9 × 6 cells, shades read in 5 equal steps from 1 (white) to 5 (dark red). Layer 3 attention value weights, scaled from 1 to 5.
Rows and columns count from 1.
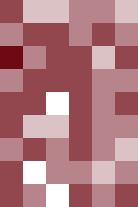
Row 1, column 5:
3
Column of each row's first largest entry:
1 2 1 2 1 1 2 1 1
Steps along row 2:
up same down up down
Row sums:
16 21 22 21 20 18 19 16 19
